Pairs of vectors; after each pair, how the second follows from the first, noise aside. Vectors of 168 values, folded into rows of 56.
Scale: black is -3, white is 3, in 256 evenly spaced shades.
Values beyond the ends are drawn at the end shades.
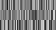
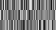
wrapped around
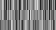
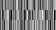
wrapped around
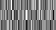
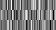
copied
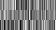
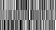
copied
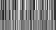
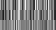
copied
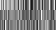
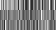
copied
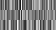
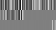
partly zeroed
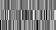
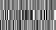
copied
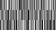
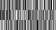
wrapped around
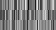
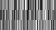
copied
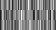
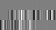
partly zeroed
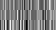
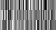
wrapped around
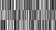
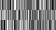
copied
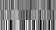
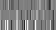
partly zeroed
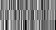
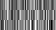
wrapped around
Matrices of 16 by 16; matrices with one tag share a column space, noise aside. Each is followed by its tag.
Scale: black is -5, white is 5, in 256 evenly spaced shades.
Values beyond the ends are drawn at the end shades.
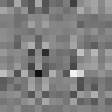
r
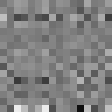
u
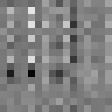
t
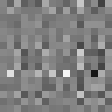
r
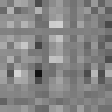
t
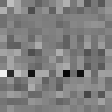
r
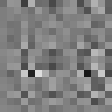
r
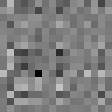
r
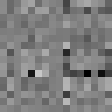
r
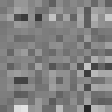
u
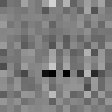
r
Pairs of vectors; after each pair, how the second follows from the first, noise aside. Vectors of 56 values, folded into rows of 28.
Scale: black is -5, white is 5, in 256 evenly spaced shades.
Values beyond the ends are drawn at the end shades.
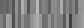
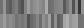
shuffled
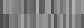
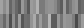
shuffled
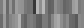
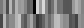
scaled up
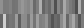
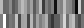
scaled up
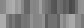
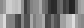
scaled up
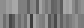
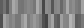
shuffled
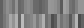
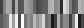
scaled up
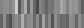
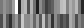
scaled up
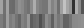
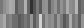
shuffled
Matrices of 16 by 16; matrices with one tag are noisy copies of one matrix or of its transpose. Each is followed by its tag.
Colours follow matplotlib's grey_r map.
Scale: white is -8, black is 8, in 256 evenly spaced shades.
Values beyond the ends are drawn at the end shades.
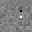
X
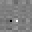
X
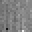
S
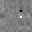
X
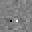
X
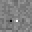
X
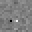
X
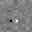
X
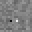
X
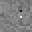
X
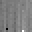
S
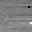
S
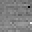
S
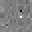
X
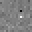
X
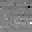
S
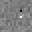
X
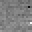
S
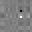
X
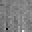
S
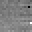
S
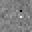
X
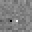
X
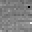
S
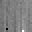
S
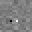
X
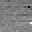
S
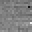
S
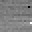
S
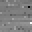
S
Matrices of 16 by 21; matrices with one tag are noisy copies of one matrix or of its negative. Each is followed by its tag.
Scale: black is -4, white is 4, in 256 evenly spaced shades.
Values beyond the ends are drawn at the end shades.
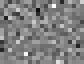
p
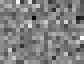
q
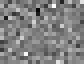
p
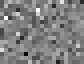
p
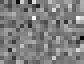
q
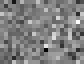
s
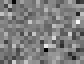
s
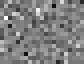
p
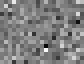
s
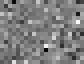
s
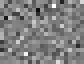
p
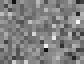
s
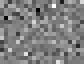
p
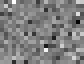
s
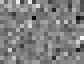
q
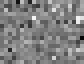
q
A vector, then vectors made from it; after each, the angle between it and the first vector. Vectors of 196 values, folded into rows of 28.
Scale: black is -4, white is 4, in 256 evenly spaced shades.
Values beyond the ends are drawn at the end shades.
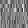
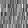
orthogonal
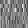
nearly parallel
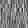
nearly parallel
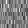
orthogonal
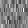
partly aligned
